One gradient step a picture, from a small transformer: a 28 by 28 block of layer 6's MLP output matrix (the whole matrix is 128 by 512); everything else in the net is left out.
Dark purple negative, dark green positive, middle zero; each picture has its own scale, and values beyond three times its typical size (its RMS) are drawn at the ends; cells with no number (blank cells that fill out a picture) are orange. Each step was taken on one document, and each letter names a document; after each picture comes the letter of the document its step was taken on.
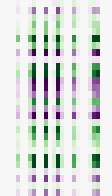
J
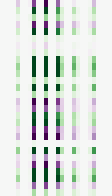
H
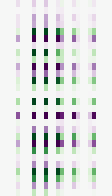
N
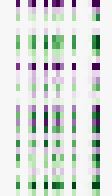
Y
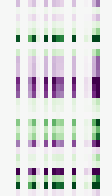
Y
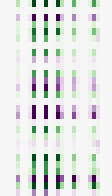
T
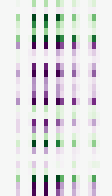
N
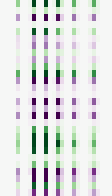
T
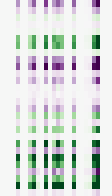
Y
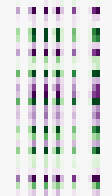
J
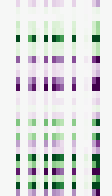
Y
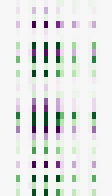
H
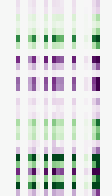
Y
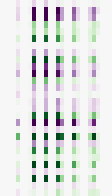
N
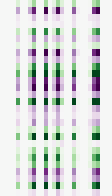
J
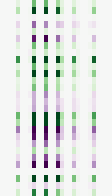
H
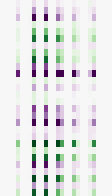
N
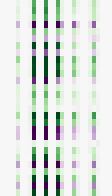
H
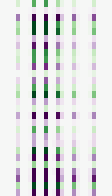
T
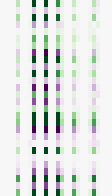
H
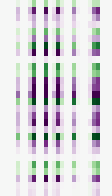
J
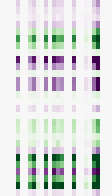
Y
